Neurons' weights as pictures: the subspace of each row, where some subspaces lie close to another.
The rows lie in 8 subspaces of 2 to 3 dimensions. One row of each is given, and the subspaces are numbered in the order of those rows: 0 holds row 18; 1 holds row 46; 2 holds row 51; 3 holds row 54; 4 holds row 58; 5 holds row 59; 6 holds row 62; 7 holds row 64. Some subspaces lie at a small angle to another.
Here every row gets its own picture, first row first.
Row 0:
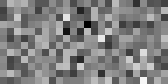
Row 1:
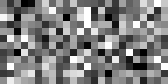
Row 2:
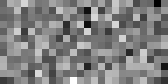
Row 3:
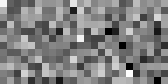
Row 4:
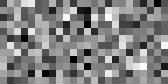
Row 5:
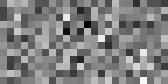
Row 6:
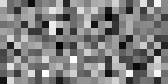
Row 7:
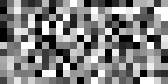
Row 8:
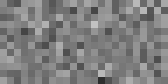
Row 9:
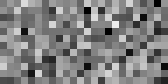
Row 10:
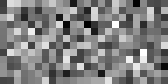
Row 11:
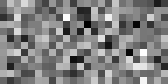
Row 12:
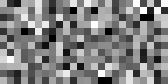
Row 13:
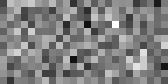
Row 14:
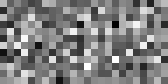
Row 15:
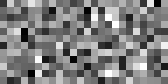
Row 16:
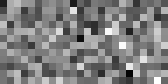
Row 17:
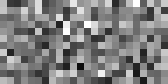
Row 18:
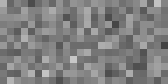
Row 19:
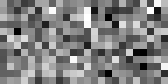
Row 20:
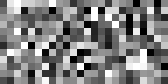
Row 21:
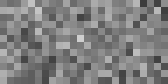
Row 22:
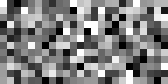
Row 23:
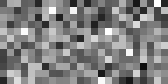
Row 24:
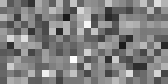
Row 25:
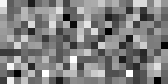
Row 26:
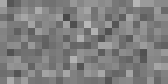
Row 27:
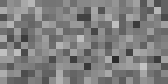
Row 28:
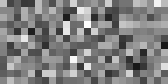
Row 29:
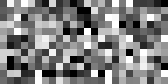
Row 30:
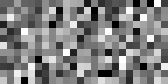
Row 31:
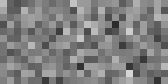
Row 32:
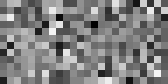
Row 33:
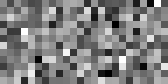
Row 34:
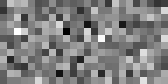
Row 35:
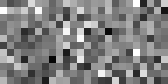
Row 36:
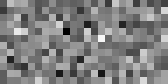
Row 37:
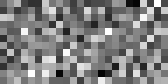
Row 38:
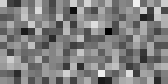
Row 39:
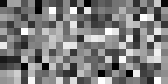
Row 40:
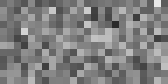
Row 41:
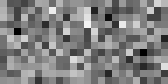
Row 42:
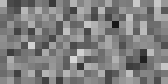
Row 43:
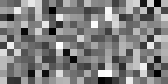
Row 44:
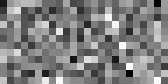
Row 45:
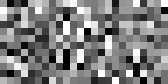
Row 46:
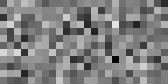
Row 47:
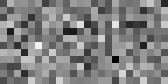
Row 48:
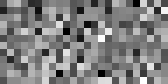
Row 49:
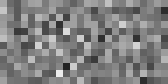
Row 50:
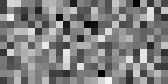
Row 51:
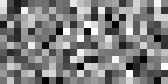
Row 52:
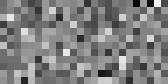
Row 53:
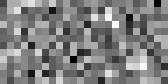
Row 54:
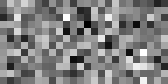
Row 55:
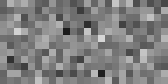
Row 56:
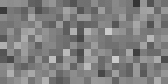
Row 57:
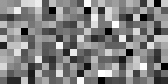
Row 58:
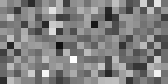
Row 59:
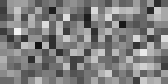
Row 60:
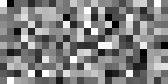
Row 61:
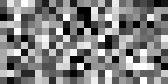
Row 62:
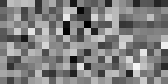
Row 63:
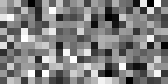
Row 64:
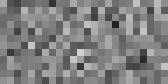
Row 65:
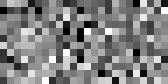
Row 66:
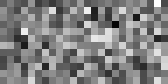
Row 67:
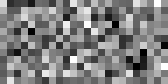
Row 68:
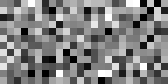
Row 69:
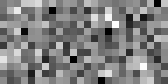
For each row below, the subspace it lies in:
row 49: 5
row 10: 4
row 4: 6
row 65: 1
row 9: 6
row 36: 5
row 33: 0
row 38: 7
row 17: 6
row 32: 4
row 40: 2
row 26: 0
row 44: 2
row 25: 0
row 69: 7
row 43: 4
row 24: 6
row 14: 1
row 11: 3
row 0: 3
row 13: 4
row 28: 6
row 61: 3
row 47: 1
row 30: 0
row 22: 2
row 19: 5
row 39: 7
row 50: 4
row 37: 6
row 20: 7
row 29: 5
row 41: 5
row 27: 1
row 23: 2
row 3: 2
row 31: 2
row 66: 2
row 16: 2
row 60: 0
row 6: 4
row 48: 3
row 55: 5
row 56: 1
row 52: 0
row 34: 5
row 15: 0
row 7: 5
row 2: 6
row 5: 3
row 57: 4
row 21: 1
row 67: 4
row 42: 7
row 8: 7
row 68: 6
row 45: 1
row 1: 3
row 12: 7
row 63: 0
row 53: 7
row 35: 1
